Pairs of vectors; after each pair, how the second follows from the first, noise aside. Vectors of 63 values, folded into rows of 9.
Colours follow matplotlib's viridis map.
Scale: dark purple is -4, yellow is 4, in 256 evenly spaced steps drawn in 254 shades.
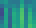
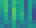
reversed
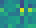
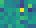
sign-scrambled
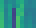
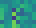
sign-scrambled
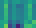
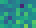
shuffled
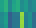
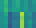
copied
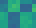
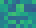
sign-scrambled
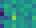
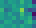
reversed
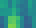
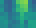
reversed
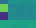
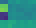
copied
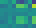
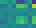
copied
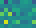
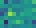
sign-scrambled
